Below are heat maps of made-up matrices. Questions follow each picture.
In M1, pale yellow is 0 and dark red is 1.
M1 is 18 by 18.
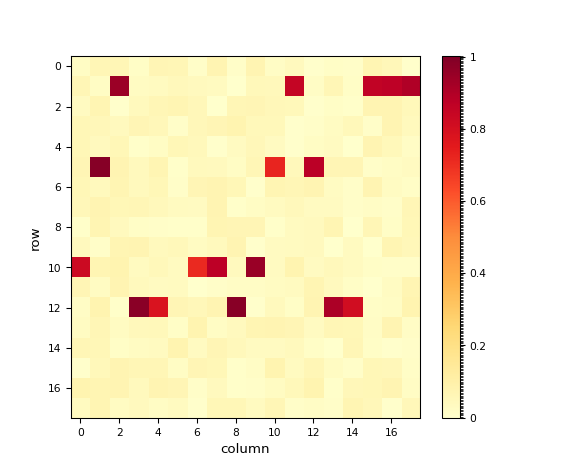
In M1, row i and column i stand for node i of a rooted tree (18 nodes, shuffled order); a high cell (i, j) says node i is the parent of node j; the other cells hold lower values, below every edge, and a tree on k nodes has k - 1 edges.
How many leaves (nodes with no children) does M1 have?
14
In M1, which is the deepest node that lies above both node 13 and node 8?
12
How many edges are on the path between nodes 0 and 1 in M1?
3
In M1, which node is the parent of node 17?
1
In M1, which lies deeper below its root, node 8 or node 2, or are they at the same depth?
the same depth
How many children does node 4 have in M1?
0
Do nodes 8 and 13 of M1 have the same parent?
yes
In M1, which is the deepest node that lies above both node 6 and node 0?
10
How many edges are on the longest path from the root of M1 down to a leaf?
2
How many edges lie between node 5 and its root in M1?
0
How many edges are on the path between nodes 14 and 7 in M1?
4
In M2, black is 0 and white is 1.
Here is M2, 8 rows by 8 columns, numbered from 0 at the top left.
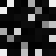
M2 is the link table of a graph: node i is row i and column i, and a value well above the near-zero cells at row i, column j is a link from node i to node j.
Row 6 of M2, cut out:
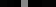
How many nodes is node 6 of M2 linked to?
1
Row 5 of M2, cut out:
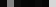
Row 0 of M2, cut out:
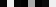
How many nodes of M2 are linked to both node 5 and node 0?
2
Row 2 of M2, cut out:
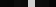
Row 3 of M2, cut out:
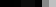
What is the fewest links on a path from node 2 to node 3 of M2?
4
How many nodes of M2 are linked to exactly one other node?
2
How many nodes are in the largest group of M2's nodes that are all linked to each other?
2
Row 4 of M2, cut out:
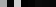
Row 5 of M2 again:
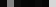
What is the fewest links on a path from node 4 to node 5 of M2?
3
